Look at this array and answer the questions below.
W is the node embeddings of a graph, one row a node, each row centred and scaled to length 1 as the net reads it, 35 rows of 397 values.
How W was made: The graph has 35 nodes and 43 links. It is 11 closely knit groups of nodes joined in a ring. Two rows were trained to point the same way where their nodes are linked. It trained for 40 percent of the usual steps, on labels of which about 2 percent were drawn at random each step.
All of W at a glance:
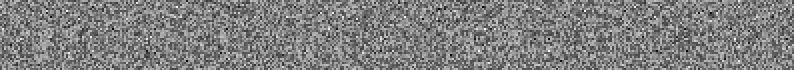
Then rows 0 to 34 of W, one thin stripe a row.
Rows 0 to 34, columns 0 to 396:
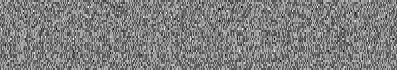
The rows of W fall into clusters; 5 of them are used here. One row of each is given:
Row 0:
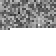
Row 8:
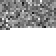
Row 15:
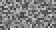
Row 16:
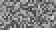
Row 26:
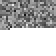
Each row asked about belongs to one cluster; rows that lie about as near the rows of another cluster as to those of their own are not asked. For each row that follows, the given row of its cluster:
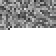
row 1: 26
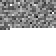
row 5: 15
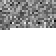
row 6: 15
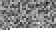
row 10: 0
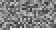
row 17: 16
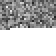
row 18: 8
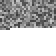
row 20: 8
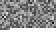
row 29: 16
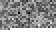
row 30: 0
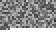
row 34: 15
